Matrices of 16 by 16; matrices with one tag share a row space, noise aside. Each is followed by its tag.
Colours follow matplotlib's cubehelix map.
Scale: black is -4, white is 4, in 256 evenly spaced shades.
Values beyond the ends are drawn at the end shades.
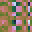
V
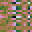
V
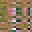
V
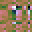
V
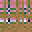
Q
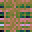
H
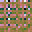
Q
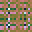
Q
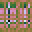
Q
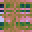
H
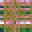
H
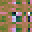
V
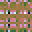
Q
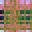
H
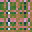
Q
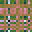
Q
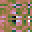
V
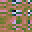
V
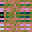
H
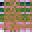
H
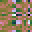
V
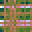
H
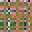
Q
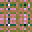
Q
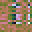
V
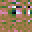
V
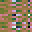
V
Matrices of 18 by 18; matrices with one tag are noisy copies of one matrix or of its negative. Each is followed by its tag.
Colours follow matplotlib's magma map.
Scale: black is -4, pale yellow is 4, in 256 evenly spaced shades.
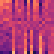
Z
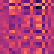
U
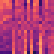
Z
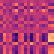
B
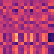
B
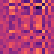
U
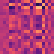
U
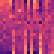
Z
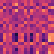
B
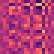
U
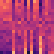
Z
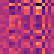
U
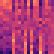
Z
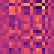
U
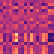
B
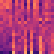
Z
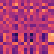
B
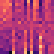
Z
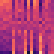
Z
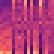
Z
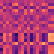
B
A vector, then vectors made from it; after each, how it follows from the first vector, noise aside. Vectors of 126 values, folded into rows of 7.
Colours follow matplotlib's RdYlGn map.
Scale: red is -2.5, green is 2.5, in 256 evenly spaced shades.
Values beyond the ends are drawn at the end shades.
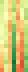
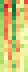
reversed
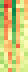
reversed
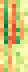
wrapped around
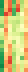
wrapped around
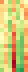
negated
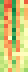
reversed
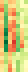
wrapped around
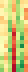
negated
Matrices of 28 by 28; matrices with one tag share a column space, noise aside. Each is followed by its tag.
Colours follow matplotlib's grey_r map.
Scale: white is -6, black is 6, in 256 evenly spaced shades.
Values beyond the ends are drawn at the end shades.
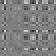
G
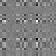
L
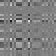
L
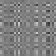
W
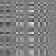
W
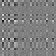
L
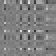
G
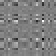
L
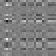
L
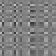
W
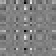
G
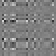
L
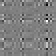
L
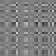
W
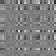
G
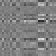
L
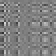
W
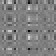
G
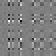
L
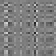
W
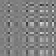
W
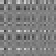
G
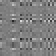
L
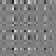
G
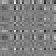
G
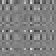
G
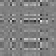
L
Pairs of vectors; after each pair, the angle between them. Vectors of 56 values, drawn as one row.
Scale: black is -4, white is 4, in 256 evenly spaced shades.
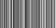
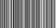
nearly parallel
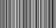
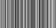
nearly opposite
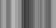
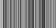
orthogonal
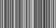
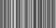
partly aligned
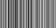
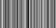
partly aligned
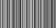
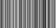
orthogonal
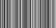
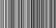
nearly opposite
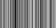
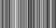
nearly opposite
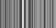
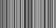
partly aligned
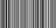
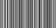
nearly opposite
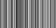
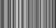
partly opposed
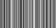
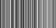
orthogonal
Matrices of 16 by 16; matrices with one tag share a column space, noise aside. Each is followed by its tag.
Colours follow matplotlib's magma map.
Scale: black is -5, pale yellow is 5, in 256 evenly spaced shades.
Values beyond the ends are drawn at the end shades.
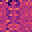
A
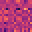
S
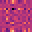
S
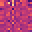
A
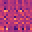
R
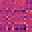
R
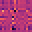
R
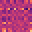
S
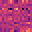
S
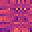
S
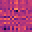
R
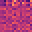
A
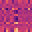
S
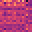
A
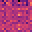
A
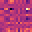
S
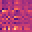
R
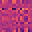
S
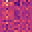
A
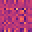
S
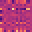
S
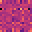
S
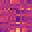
S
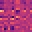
R
